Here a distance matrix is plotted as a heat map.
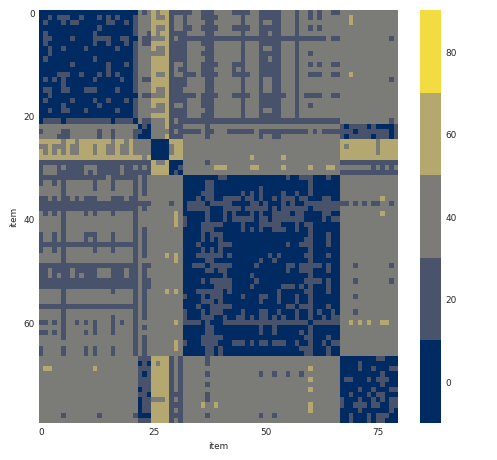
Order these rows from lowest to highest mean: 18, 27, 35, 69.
35, 18, 69, 27
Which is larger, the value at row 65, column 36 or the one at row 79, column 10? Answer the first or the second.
the second
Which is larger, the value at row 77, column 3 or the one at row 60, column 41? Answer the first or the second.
the first
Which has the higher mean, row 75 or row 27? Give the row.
27
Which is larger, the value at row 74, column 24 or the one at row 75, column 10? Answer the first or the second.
the second
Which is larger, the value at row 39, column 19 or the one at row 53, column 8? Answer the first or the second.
the first
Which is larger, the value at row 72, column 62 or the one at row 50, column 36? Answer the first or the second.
the first
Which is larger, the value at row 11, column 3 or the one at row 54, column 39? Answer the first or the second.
the second
